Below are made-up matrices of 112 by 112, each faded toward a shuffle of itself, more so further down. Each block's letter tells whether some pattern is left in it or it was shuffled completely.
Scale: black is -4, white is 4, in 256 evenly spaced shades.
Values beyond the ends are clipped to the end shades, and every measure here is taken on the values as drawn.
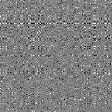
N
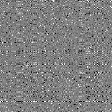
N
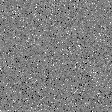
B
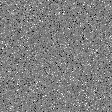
B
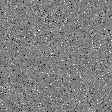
B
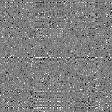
N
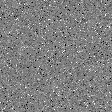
B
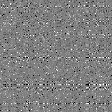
N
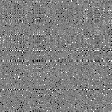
N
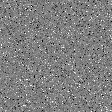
B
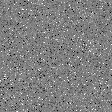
B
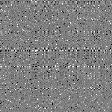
N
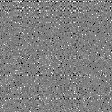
N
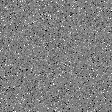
B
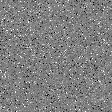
B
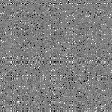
N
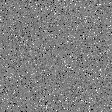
B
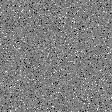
B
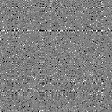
N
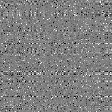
N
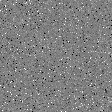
B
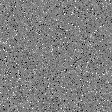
B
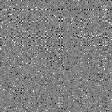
N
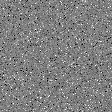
B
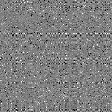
N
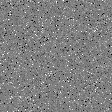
B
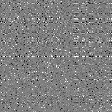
N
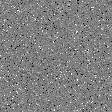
B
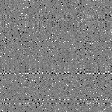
N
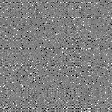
N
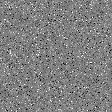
B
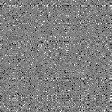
N
